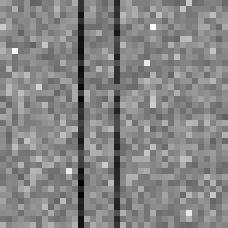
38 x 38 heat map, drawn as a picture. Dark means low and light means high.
Histogram: skewed, a long tail of low values. Average level on the scale: 50%. Odd lines: columns 14 and 20.
